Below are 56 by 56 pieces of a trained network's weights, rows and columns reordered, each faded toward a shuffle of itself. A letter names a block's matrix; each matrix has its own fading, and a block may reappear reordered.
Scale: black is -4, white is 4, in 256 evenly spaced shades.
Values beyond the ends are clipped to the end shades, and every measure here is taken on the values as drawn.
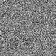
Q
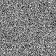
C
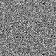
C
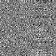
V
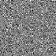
V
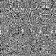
V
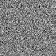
Q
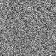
Q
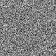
Q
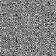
V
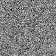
C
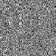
V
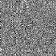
V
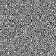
V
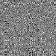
V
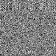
Q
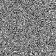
C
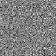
V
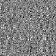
V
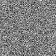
Q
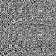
V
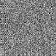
V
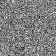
C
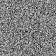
C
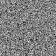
C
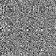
V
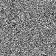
C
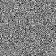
Q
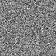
C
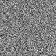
Q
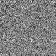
C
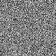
Q
